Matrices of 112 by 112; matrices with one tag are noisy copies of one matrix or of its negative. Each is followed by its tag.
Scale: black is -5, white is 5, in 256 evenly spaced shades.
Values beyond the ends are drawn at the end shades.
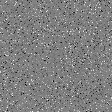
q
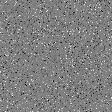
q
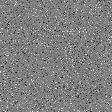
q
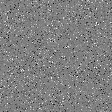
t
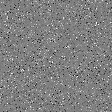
t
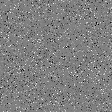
t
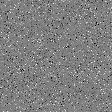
t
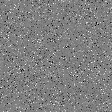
t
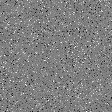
q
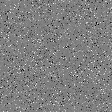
t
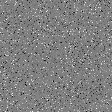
q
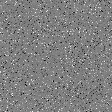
q
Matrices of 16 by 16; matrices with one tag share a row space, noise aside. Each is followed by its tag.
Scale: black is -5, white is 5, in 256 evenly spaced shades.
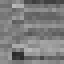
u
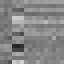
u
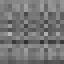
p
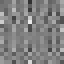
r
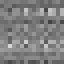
p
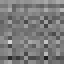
p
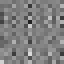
r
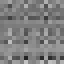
p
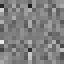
r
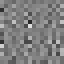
r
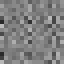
r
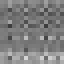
p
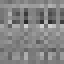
p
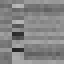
u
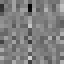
r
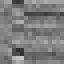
u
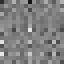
r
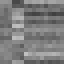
u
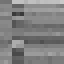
u
